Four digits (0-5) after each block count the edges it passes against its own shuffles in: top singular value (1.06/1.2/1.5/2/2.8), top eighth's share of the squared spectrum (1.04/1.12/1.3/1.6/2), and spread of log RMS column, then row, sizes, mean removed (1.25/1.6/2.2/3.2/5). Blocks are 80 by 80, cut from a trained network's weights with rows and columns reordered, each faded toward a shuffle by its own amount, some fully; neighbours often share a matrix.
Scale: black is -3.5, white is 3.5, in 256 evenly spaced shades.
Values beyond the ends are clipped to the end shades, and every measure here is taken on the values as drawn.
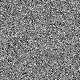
0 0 0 0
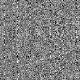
3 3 3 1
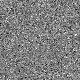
0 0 0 0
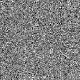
3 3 2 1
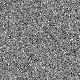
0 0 0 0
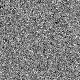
0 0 0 0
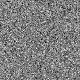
2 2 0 0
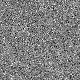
0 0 0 0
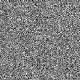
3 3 1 2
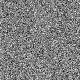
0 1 0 0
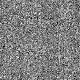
1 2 0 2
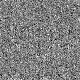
1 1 0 1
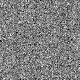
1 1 0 0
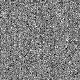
1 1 0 0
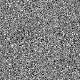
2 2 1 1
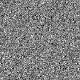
1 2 0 2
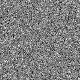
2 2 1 0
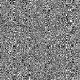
3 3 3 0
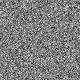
1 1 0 0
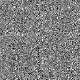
3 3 3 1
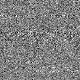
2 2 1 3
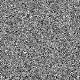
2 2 0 2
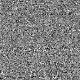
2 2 0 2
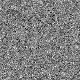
1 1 0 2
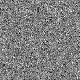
2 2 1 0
